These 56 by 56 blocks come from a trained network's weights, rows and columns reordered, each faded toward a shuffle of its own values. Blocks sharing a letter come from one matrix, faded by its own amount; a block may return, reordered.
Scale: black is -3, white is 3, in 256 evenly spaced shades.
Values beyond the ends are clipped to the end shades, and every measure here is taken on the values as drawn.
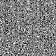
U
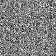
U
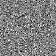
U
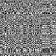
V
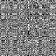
V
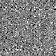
U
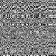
V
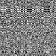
V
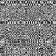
V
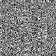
U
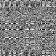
V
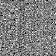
U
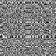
V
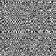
V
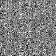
U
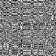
V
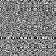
V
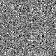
U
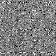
U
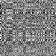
V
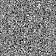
U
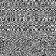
V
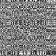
V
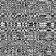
V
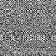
V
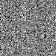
U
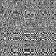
V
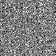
U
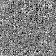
U
